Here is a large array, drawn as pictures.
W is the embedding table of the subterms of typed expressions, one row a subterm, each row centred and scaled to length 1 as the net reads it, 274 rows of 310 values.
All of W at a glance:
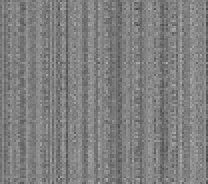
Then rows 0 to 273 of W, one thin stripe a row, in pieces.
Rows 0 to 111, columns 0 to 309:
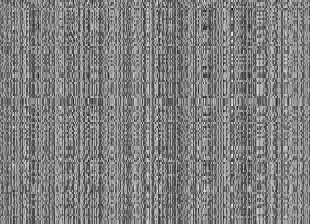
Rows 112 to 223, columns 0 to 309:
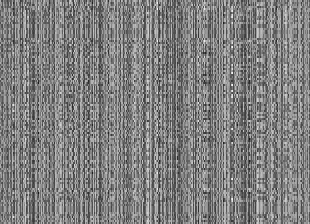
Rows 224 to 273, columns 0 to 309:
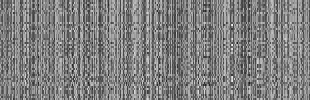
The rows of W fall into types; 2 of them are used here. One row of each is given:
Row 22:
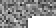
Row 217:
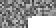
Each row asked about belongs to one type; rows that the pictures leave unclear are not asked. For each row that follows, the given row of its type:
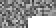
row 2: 217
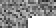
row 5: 22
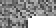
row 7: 22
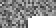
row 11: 217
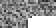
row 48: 22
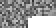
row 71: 217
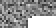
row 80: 22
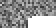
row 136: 217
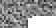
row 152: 22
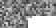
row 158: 217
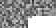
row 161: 217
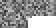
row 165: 217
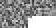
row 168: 217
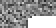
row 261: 22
